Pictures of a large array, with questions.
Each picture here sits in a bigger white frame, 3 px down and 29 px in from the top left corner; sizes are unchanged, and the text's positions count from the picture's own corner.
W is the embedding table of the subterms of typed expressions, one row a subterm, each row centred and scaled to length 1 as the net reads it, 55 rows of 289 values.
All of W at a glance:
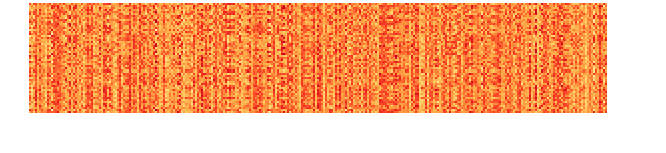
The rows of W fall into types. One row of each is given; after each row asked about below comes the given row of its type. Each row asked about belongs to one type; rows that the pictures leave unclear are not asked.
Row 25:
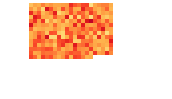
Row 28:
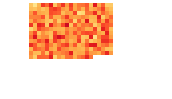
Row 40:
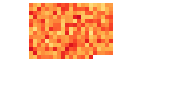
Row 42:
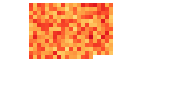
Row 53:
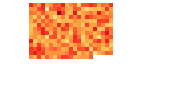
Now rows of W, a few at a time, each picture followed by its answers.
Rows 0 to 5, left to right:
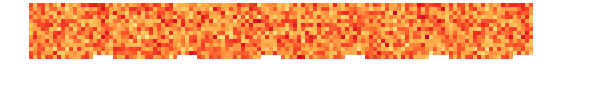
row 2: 25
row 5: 42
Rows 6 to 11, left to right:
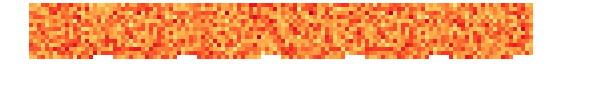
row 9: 53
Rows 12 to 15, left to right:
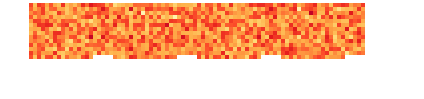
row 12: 42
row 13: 40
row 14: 42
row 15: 53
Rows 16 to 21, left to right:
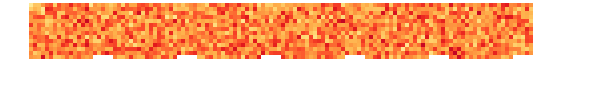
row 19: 25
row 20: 28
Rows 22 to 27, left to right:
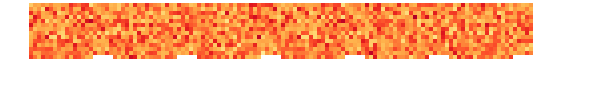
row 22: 25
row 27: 40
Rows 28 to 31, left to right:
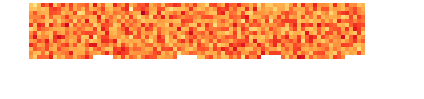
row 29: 53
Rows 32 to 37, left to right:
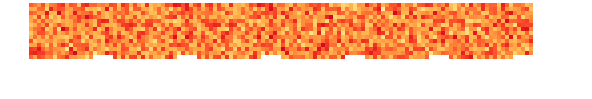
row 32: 53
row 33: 42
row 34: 42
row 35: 40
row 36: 53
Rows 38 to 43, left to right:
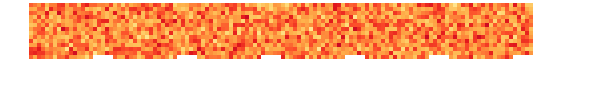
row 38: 53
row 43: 28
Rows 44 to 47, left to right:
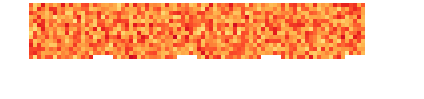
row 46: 40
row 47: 42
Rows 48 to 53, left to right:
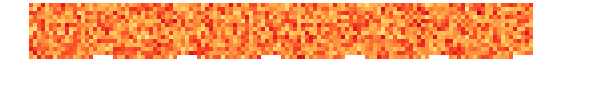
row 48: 40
